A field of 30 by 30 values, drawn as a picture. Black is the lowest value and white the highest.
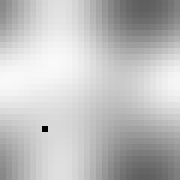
Ninth with the highest average: middle left. Stripes: none. Lone odd cells: 1, lower than its neighbours. Calmest part: middle left.
